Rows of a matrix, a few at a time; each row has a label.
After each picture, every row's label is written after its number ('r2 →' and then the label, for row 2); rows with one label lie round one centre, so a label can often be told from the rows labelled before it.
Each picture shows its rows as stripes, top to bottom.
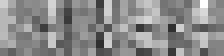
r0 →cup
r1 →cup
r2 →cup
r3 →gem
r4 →cup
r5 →cup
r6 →gem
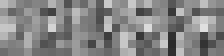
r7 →cup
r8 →gem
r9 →cup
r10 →cup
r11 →gem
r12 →gem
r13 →gem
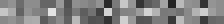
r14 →gem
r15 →cup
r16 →gem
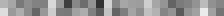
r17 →cup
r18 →cup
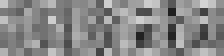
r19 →cup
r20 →gem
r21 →cup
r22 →gem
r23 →gem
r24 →gem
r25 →cup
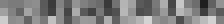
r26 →gem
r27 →gem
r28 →cup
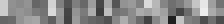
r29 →cup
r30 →cup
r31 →gem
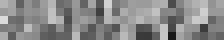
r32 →cup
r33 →cup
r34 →cup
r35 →gem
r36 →gem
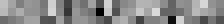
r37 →cup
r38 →cup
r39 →gem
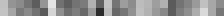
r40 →cup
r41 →cup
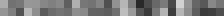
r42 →gem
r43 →gem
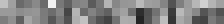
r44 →cup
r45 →gem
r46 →gem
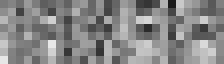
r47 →gem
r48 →gem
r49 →cup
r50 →gem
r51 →gem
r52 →cup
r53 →cup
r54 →cup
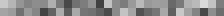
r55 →cup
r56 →gem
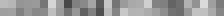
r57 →cup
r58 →cup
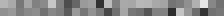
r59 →cup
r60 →gem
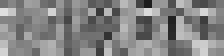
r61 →gem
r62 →cup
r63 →gem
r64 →gem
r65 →gem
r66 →cup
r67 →cup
